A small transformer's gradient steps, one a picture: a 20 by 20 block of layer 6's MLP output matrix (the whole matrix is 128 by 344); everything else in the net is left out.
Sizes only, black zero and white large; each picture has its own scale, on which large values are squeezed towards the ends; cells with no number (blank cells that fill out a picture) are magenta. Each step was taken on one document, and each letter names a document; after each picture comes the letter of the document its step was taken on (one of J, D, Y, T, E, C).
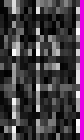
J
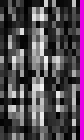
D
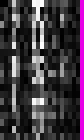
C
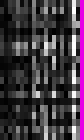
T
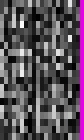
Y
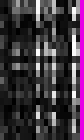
T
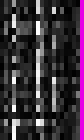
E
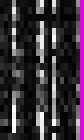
E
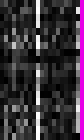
J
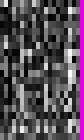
Y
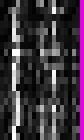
E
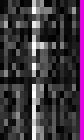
C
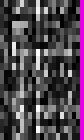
Y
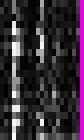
E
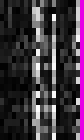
T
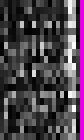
Y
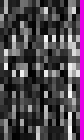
Y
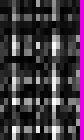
J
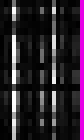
E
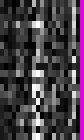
T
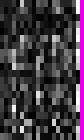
J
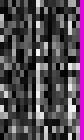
Y
